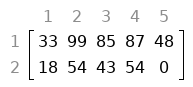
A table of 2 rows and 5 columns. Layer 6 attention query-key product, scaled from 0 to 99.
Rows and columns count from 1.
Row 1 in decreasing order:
99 87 85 48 33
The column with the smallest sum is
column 5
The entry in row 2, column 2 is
54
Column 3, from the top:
85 43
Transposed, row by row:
33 18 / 99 54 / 85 43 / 87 54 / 48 0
